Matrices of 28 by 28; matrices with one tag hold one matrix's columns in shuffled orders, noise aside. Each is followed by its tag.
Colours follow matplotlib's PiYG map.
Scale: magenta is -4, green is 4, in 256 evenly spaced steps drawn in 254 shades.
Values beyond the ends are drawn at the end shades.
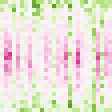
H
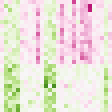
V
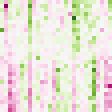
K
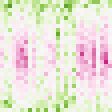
H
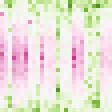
H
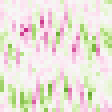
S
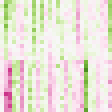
K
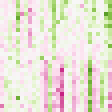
K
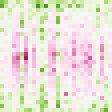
H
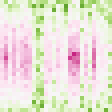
H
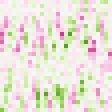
S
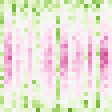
H
